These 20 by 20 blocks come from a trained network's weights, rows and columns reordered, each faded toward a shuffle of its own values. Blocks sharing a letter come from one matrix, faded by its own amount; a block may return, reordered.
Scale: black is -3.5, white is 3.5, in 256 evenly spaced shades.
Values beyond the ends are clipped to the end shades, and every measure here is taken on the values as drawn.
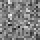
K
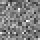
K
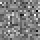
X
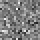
X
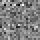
X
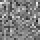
K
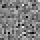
X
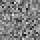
K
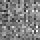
X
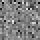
X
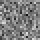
K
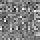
X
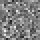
K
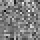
K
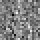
X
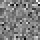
K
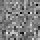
X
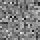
K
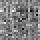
X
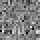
X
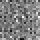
X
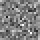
K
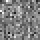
X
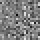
K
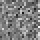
K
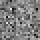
X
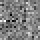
X
